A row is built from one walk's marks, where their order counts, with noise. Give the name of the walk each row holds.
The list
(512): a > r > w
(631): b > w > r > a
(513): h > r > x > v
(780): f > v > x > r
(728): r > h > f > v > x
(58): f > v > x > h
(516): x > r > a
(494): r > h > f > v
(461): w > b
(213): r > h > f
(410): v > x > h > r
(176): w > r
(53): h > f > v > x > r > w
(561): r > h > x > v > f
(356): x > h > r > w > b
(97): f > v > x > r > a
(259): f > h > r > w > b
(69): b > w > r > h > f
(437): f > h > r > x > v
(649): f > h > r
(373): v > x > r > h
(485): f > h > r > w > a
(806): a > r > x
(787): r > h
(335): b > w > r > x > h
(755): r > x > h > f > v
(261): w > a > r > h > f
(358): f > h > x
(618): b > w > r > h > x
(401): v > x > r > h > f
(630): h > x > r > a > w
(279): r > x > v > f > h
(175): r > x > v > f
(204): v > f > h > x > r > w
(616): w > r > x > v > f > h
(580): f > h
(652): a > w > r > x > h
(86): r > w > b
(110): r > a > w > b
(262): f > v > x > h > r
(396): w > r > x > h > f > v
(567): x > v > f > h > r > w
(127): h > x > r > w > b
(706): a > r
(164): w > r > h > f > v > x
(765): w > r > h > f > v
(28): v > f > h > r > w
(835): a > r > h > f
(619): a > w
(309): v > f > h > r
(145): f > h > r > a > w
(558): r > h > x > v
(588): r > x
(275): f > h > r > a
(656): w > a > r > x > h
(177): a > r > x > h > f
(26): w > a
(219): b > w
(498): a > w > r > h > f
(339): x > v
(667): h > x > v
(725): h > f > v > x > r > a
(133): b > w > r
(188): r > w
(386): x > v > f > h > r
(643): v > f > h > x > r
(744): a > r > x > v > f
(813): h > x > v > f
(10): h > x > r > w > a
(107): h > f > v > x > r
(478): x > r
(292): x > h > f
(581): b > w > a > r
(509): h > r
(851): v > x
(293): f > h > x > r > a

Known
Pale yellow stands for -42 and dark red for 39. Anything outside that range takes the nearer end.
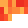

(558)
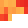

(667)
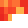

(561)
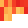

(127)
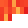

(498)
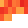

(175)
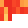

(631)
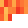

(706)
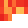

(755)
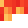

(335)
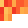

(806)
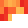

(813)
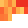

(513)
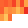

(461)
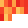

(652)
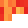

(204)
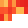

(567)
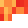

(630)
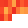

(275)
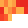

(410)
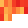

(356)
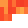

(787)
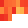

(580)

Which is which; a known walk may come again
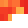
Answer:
(561)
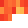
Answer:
(580)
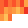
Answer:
(461)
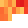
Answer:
(513)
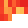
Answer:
(755)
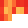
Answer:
(643)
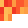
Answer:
(806)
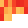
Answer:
(127)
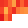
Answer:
(275)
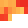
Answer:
(667)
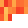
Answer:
(706)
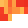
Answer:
(558)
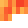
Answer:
(339)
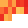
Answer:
(53)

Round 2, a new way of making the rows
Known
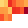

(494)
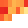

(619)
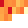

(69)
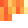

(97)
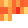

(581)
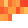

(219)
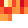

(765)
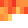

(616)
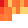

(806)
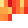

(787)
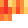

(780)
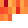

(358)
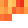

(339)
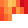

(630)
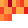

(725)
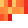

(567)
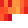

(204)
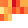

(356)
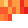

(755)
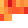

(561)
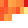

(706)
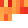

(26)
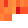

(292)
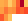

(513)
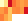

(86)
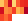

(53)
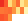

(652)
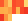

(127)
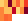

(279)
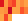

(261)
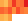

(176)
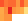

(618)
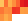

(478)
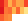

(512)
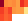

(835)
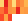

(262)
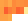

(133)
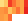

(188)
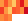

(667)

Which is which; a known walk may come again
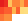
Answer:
(806)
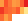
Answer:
(706)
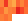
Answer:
(292)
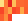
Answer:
(386)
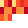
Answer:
(107)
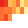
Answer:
(652)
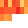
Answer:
(649)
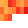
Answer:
(213)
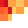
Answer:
(498)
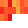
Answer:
(643)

